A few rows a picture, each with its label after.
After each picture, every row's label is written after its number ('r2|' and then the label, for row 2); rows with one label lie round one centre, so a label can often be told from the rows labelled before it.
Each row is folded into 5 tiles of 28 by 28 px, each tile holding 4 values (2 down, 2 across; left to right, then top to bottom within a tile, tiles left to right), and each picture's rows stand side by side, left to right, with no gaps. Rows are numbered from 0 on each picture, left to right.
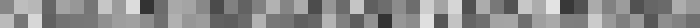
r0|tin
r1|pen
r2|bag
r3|tin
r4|pen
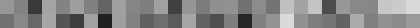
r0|bag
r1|bag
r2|tin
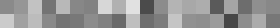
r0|tin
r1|pen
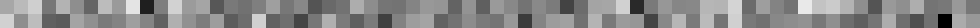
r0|tin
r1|pen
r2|bag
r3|bag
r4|pen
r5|tin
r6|bag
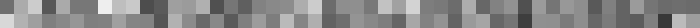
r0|tin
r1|pen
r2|tin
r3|bag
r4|bag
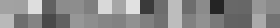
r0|tin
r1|pen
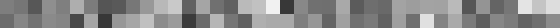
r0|bag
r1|tin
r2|pen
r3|tin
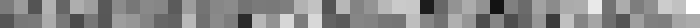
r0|bag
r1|bag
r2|tin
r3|pen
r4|tin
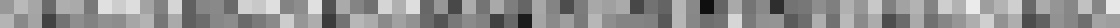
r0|tin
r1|tin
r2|tin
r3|bag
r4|pen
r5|pen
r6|tin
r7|tin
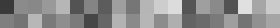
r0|pen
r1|tin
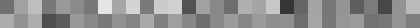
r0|tin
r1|tin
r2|pen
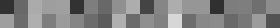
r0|pen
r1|pen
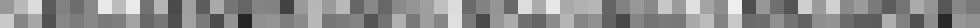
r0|tin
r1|bag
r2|pen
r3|tin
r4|tin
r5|tin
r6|bag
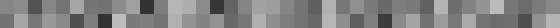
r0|bag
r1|pen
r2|bag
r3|bag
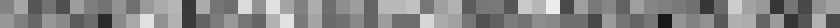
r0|bag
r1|tin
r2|tin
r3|tin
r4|bag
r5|pen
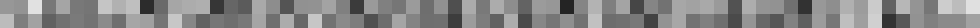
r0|tin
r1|pen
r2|pen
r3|bag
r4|pen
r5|bag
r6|tin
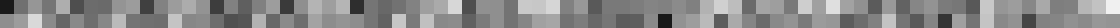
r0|pen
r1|pen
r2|pen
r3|tin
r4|bag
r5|tin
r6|bag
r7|tin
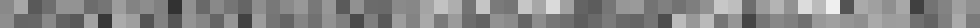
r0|bag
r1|bag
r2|bag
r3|tin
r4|bag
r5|tin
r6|pen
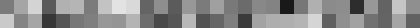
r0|tin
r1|bag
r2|pen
